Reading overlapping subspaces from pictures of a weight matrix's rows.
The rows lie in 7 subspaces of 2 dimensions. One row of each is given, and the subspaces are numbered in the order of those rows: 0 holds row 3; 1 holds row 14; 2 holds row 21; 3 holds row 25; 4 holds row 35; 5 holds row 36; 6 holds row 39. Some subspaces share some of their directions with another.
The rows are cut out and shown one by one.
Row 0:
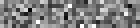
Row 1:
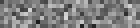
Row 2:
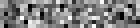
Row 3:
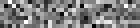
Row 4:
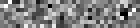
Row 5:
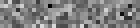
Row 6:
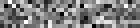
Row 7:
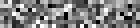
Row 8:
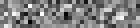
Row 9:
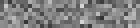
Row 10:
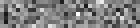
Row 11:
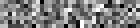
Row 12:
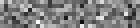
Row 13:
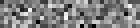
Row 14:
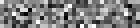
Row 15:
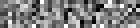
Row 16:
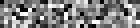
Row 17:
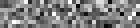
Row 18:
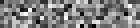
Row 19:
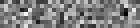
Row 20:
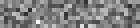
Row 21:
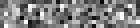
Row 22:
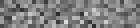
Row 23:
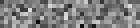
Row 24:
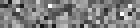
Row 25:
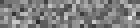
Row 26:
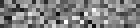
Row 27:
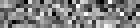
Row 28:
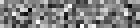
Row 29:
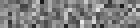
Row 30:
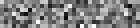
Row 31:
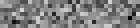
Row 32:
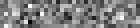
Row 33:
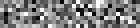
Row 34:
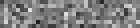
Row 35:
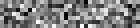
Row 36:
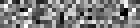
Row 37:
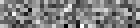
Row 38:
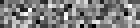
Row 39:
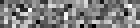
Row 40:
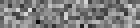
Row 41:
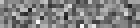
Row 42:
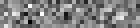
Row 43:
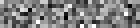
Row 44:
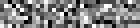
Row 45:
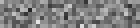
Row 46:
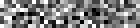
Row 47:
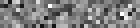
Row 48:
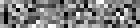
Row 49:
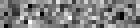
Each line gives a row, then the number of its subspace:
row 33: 6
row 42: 2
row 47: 5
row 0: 3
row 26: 4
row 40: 4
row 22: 4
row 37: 1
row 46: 4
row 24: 5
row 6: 0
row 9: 0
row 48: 6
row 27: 3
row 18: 6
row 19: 5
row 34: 6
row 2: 2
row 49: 2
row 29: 1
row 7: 5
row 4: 5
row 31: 3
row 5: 5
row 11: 1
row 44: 0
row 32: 2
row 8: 2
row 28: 1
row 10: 6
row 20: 4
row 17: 3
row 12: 0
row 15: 1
